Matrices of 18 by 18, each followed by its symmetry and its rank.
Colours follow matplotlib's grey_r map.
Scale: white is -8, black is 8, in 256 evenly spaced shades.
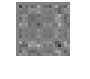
symmetric, rank two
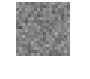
neither, full rank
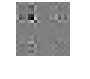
symmetric, rank two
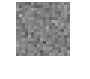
neither, full rank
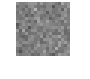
neither, full rank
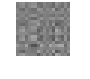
neither, rank two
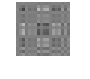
symmetric, rank one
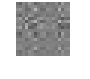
neither, rank two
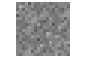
symmetric, full rank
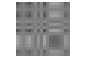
symmetric, rank one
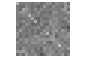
symmetric, full rank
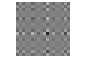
symmetric, rank one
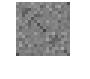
symmetric, full rank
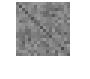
symmetric, full rank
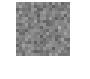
neither, full rank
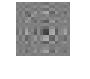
symmetric, rank two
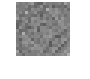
symmetric, full rank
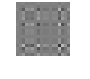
symmetric, rank one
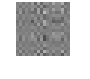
neither, rank two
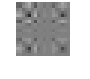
symmetric, rank two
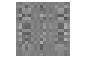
neither, rank two
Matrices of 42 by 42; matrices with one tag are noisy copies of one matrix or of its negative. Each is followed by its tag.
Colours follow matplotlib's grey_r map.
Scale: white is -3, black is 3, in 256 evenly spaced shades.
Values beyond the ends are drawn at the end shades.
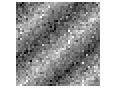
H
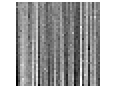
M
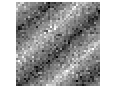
H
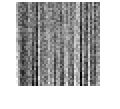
M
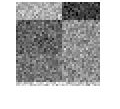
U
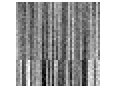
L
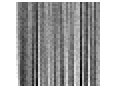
M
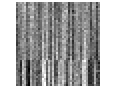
L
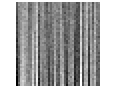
M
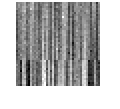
L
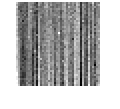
M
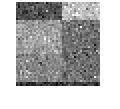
U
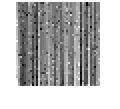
M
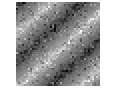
H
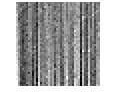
M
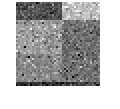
U
